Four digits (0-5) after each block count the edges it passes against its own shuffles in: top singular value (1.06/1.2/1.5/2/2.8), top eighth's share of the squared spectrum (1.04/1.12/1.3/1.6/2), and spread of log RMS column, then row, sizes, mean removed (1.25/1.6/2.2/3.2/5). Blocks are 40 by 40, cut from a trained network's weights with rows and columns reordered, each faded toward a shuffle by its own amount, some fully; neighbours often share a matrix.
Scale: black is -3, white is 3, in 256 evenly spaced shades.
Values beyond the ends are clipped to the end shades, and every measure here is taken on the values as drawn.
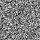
2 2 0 0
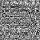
3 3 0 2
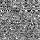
3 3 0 2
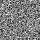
0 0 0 0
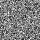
1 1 0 0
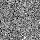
0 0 0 0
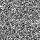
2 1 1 0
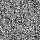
1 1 0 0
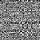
4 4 0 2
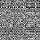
4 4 0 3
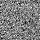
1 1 0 0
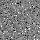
0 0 0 0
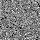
0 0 0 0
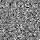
1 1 0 1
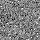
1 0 0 0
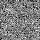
2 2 0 0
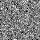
0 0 0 0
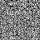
2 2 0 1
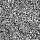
0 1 0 0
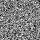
0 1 0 0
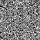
2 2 1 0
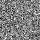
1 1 0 0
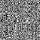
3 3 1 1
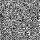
2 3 1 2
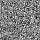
2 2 1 1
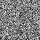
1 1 0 0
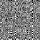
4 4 2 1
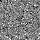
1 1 0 0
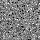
1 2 0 0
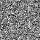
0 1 0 0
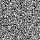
2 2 1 1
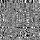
3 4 2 2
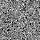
2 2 1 0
